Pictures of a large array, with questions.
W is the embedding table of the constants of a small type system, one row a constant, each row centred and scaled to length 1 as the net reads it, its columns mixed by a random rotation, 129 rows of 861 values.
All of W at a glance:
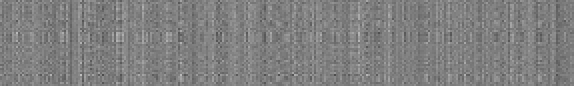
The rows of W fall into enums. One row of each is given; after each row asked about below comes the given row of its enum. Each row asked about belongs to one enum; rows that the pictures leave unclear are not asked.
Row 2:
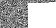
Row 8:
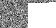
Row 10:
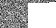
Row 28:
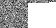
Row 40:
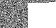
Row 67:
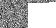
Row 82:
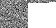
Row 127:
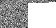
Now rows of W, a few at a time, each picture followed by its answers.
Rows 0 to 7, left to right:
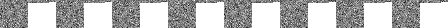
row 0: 67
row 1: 40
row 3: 82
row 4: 67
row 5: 127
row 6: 2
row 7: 28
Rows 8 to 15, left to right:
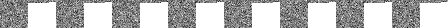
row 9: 2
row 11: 28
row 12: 2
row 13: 82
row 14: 28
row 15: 40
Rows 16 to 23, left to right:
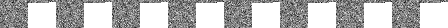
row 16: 28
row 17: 67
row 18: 67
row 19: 10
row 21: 8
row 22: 10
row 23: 28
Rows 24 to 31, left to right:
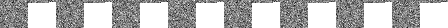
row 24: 28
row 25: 67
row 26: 10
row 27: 82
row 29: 40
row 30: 67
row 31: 2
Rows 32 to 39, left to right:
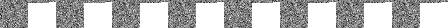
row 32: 67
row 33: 40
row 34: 8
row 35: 8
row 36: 28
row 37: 8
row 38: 8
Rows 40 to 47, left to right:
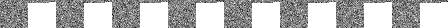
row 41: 28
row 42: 67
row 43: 127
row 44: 82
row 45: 8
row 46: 2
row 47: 10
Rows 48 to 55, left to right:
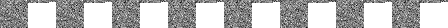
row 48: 82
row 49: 82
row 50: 28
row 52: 28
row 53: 127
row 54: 82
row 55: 28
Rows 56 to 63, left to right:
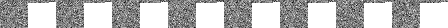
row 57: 2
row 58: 28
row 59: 127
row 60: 28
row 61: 28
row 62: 82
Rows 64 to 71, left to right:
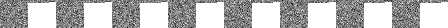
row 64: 2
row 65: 2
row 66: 40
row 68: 82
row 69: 8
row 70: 127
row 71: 82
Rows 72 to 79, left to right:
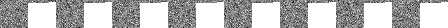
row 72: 127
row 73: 67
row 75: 40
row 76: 67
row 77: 28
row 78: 8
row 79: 82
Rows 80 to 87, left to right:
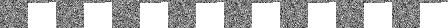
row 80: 28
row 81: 2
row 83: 8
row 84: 8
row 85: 67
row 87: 67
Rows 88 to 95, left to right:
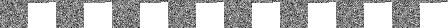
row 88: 8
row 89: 40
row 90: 127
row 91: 2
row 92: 28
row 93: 8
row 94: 2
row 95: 2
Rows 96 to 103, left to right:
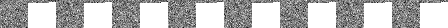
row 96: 127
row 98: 10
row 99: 2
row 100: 67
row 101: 82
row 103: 28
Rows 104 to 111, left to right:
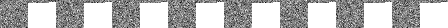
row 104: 127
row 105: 8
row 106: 40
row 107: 28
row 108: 8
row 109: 82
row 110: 67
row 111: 2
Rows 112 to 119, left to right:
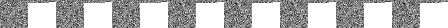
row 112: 2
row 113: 40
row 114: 40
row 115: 8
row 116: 8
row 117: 8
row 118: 2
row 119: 8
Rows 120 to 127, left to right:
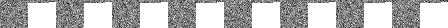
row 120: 2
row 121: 8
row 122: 67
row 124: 82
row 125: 2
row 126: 67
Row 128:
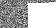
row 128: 2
